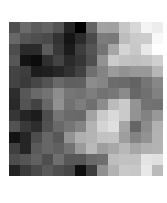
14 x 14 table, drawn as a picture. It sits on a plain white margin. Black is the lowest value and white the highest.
Grain: blotchy. Ninth with the highest average: top right. Slope: up to the right.
